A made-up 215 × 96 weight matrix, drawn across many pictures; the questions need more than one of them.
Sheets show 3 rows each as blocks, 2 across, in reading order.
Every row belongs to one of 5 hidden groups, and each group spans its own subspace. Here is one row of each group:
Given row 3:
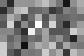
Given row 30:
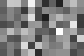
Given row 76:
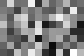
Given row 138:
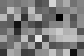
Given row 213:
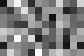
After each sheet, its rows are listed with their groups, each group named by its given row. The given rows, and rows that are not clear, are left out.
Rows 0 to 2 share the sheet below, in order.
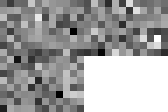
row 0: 213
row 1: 76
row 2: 3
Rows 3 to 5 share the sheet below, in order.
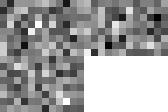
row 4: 138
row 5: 138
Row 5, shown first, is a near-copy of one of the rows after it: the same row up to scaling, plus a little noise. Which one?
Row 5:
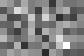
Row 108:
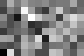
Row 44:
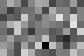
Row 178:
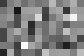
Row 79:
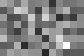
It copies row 79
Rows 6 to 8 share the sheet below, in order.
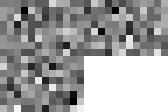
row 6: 138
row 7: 213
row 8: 76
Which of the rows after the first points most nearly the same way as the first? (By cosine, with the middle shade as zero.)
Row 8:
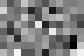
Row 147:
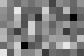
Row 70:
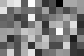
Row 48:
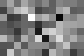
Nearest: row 70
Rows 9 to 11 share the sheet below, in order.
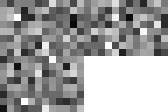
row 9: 138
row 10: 30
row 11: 138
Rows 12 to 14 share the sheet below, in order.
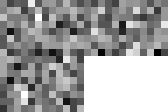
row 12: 213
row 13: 76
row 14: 3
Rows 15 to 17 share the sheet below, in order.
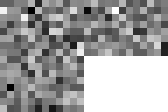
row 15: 76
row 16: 76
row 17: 213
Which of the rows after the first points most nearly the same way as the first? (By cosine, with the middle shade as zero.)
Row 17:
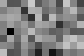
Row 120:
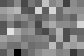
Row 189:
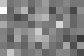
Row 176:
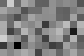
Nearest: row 176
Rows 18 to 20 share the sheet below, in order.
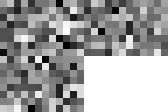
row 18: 3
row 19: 213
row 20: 76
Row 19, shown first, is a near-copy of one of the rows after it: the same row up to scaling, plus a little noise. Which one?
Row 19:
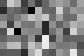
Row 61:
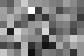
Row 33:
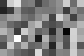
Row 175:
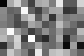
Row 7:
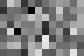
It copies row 7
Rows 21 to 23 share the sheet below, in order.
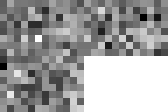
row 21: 138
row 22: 138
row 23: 30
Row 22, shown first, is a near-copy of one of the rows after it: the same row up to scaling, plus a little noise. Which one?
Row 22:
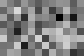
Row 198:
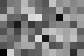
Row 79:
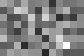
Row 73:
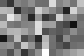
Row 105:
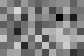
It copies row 105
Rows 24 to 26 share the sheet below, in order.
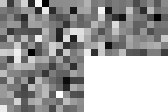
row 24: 76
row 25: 138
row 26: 3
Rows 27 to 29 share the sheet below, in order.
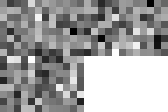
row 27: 213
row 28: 213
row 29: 30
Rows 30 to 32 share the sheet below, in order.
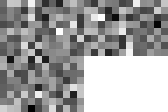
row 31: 138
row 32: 76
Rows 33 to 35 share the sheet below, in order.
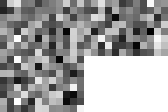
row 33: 213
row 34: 213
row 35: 3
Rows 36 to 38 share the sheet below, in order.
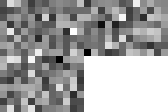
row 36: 213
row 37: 138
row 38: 30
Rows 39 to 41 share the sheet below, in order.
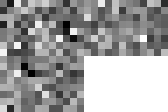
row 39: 3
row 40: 3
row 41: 138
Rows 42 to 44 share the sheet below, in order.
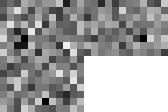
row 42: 3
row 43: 3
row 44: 138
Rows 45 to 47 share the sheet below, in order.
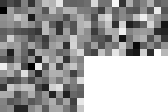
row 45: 30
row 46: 76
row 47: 76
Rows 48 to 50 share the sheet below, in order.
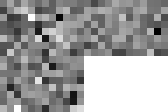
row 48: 138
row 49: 213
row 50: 76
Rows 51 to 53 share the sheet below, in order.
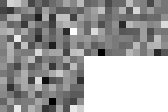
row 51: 213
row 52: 76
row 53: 76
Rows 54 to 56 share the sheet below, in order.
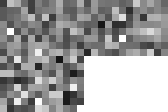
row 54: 213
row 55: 138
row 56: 3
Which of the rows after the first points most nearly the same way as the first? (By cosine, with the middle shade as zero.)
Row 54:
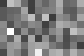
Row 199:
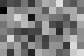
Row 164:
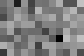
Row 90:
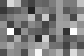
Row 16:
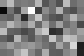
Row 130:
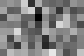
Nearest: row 90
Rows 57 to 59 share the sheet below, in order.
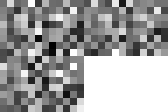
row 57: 76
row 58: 76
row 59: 76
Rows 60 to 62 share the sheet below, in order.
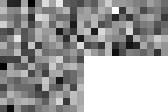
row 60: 30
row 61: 213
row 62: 30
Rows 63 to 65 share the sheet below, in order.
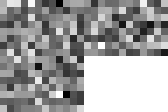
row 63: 30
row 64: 3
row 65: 3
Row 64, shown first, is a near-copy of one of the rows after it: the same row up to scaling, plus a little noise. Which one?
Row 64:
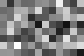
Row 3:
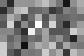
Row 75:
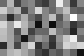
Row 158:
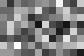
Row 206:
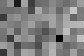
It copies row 158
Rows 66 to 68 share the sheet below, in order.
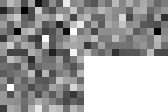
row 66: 213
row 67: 213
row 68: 213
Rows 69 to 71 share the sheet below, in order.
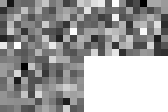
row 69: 3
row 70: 30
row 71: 138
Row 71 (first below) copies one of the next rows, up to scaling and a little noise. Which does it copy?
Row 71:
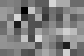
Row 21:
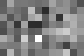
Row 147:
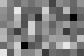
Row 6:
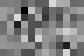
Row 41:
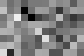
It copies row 6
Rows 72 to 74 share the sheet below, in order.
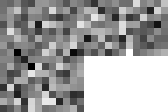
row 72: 76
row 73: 138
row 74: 213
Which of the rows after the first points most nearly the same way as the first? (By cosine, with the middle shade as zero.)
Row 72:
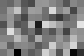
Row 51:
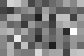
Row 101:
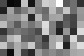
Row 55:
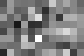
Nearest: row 55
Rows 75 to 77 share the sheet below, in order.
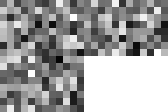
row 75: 3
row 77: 30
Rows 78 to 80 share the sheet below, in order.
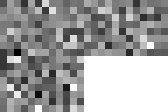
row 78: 76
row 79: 138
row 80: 213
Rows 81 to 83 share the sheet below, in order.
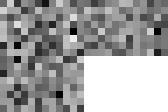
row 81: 3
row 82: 213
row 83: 3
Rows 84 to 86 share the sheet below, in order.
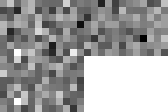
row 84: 76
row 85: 3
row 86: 3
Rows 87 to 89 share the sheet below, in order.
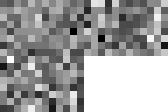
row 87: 213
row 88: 30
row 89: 76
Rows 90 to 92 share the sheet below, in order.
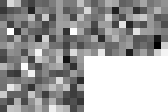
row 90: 213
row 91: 76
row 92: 213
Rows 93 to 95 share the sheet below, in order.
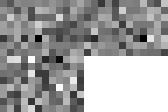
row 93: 138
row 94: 3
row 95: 30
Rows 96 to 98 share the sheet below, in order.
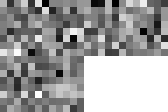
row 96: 76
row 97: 30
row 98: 138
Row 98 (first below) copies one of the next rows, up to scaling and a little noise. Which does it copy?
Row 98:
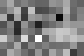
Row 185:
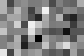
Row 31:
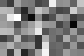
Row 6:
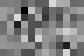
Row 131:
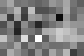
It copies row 131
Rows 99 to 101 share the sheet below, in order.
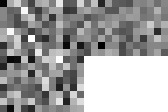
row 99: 213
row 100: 3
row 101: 30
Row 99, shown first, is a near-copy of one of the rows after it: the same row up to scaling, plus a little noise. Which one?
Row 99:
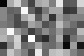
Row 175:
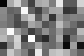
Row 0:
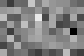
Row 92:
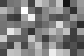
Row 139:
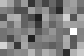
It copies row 175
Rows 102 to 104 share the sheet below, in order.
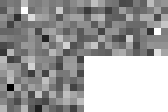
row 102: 138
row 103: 213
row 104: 213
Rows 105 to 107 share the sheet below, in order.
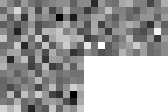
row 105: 138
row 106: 3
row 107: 76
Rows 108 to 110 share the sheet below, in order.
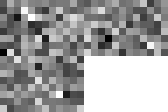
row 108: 138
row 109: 3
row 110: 3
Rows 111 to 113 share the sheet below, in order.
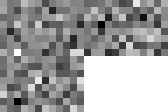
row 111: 76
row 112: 138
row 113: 3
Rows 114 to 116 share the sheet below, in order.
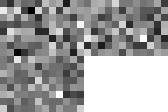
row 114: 76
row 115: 3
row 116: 3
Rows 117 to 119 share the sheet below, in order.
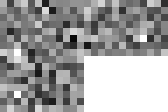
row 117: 76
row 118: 3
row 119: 213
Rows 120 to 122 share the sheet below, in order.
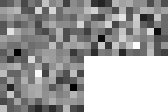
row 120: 76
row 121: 213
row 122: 213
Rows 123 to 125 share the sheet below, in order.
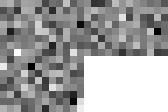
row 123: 76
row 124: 213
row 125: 76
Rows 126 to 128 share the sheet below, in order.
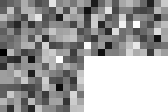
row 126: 138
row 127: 3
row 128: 30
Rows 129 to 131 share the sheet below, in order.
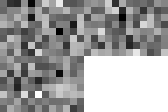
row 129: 30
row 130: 213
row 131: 138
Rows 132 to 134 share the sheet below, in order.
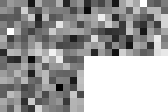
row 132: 213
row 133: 30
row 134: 30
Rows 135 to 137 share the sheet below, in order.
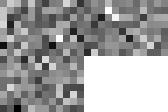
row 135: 3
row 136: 138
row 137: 76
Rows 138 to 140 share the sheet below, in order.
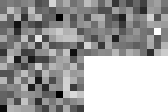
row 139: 213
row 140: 3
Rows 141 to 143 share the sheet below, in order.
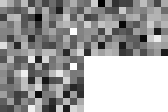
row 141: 213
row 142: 3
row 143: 76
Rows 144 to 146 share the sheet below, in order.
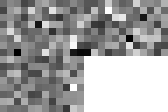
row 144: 76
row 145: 138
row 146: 213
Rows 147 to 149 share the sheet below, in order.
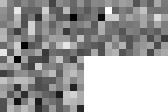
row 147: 138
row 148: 138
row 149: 3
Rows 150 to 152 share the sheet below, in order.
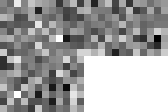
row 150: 3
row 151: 76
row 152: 213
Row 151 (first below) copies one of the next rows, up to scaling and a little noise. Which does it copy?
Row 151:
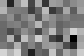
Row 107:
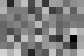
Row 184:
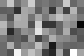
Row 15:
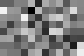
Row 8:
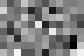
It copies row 107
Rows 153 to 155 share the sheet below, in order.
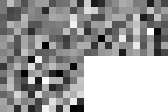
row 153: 138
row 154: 213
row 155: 76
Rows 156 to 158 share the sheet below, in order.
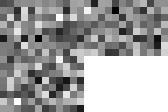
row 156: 138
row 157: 76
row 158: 3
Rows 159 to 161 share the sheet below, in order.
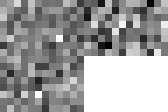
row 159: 3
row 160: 3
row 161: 138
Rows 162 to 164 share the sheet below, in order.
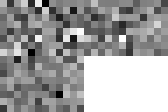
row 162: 76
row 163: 138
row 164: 3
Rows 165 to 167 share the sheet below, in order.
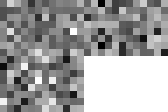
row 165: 213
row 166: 3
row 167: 3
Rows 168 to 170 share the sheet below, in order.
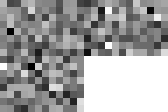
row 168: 213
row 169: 138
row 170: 76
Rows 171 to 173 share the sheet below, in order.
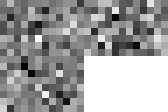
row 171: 138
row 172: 213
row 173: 138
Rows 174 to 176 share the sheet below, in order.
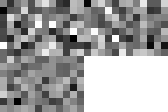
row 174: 3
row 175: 213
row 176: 3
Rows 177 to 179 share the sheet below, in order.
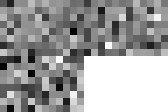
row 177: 213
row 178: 138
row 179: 30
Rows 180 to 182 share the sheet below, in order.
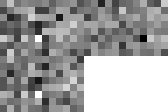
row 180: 138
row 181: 3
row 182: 138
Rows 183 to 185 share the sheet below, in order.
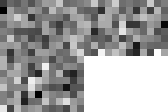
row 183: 30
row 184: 76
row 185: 138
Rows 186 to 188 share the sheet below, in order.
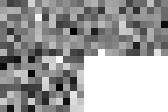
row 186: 213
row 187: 76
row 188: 30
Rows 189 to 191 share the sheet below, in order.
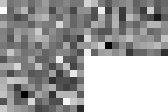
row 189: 30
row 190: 138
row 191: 3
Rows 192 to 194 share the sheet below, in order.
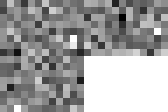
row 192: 76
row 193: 213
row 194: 76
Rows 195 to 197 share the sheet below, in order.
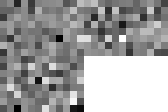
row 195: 3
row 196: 138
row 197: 76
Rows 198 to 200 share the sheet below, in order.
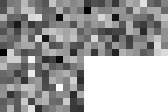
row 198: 138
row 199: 30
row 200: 30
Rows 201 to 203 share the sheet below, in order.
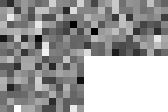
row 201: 138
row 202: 213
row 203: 76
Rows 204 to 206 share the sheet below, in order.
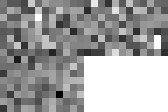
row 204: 213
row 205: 76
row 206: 3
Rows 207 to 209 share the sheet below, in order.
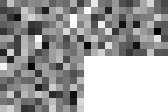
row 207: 138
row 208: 3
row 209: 76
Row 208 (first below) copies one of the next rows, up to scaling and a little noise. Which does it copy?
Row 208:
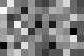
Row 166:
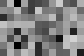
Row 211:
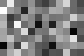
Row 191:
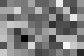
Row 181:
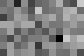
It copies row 211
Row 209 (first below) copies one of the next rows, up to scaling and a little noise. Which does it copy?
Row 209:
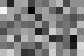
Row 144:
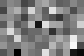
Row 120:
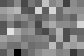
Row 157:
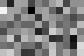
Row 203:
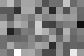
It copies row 157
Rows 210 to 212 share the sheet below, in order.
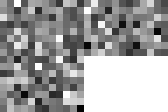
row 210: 3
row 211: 3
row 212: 3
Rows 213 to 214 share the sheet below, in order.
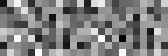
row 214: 213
